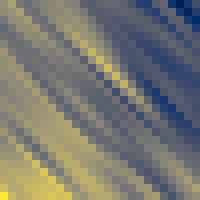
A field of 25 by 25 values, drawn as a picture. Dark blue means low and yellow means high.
The grain runs diagonally down to the right. The ninth with the highest average is the bottom left. The field climbs toward the bottom left. Values change most from cell to cell in the centre.
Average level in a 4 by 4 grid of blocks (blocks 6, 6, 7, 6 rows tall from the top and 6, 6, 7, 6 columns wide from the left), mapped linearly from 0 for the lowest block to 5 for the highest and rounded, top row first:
3 3 1 0 | 3 2 2 0 | 3 3 2 0 | 5 5 3 2
